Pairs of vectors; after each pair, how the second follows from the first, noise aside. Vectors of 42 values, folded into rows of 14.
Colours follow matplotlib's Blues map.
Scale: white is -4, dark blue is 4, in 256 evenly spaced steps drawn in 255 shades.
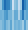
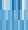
negated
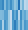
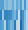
shuffled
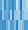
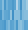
shrunk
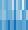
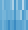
shrunk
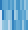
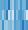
shuffled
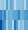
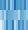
negated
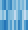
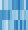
shuffled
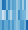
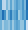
negated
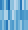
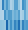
shuffled
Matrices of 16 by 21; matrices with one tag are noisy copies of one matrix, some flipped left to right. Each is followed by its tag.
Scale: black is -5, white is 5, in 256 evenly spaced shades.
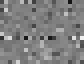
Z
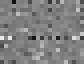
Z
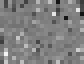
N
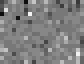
N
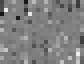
N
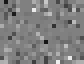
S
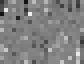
N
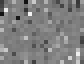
N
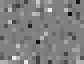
S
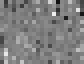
N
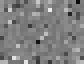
S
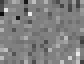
N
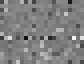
Z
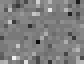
S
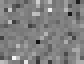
S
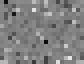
S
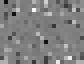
S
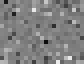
S
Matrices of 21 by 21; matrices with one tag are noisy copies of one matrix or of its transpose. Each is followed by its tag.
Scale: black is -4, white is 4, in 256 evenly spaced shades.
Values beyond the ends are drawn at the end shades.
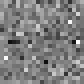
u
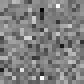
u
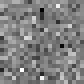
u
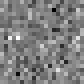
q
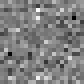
q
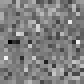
u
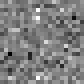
q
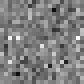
q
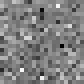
u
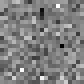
u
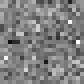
u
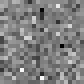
u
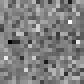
u
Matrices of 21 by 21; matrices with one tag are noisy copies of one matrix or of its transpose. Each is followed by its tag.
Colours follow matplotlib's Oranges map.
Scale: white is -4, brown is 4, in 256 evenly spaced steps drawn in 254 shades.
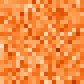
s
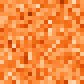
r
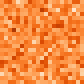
r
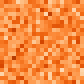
r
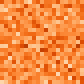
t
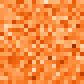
s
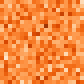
t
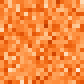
t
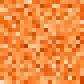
t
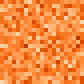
t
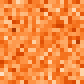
r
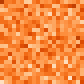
t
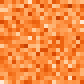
t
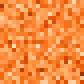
r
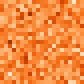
r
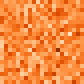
s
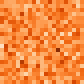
s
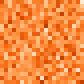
t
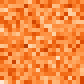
t
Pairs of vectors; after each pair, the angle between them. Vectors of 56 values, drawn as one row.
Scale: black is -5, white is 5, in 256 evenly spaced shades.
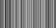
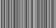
partly opposed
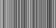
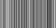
nearly parallel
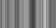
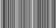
partly opposed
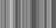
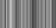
nearly parallel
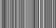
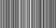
orthogonal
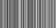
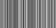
nearly parallel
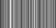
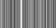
partly opposed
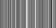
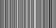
partly aligned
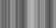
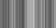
nearly parallel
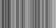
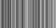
nearly parallel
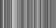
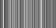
partly aligned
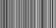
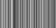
partly opposed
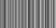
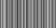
partly opposed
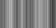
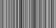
orthogonal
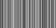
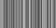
nearly opposite
